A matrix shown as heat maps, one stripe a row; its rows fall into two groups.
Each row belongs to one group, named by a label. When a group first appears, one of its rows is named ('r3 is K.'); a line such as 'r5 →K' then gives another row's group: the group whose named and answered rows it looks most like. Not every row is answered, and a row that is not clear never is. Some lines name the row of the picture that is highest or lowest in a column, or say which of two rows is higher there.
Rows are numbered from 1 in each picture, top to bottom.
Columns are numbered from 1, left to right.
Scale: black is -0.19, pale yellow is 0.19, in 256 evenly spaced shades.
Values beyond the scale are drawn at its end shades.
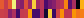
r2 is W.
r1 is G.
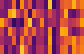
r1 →W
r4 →G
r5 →W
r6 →W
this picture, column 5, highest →2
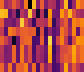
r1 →G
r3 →W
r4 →G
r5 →W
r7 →W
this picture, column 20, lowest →4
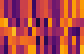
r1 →W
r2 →W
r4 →G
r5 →G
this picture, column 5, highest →5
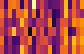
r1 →G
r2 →G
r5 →W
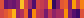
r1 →W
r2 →G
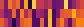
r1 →G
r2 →W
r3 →W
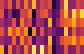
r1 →G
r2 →W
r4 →G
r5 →W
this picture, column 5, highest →4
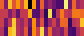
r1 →G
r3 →G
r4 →G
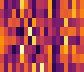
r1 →W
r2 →W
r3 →G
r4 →W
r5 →G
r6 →W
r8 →G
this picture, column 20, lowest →5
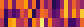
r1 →G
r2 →W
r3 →G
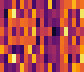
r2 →G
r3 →G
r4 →G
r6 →W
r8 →W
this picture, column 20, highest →8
